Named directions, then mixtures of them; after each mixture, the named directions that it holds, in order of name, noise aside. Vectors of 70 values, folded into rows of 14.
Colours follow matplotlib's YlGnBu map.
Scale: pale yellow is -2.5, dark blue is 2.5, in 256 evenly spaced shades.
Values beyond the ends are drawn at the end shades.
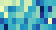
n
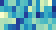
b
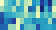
b, n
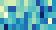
b, n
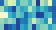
b, n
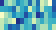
b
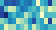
b, n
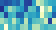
n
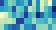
b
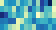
b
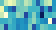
b, n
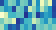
b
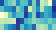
b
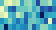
b, n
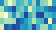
b, n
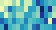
n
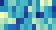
b
